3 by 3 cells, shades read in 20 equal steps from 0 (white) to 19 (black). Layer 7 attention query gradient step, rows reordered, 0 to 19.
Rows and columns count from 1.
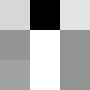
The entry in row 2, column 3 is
8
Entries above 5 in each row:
1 2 2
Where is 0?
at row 2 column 2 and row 3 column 2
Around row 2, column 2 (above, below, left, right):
19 0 8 8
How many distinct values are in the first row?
3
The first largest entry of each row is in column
2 1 3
